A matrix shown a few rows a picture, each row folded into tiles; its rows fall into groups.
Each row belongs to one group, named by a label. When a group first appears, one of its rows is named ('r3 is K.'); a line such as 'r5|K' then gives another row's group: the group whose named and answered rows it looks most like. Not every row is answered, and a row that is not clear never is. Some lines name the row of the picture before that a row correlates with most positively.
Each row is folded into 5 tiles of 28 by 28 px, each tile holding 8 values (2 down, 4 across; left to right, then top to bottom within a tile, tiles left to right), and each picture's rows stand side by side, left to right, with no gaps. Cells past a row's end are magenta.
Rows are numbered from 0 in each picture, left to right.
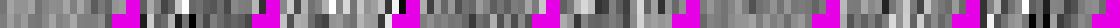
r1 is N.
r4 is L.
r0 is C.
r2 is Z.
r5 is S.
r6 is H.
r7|N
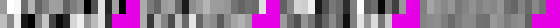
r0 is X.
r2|L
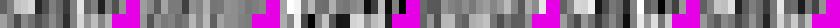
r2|X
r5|L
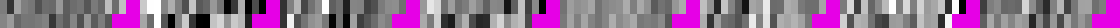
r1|X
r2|N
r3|X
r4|C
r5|H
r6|Z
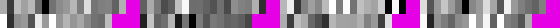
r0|H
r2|Z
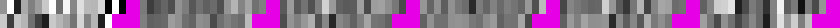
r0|Z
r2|N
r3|S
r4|N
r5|L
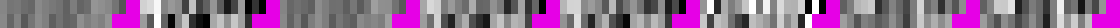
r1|X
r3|X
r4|X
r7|L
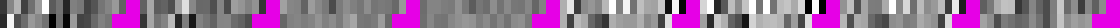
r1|N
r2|S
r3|S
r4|Z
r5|Z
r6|Z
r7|L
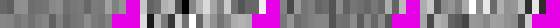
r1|H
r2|S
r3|Z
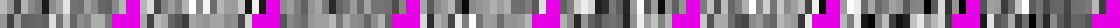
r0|H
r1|Z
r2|S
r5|Z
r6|X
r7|N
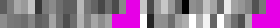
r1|H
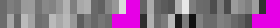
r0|C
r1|N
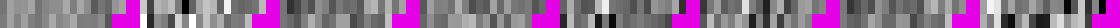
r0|C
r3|S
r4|N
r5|N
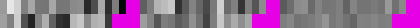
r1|L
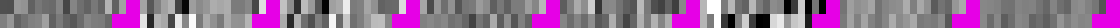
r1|H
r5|X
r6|C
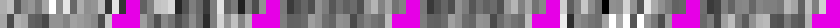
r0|Z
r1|L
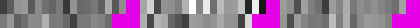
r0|S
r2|H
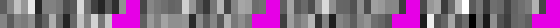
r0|L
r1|N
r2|N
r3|N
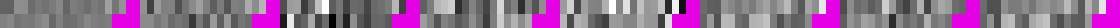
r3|L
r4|Z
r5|C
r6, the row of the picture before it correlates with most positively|1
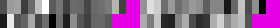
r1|X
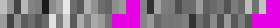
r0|H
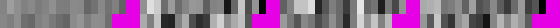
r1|X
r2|L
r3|X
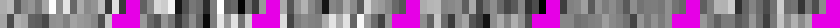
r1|L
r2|H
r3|X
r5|L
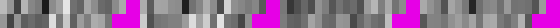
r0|H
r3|S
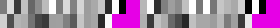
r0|Z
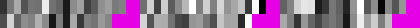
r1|Z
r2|L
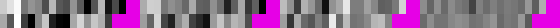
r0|X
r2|H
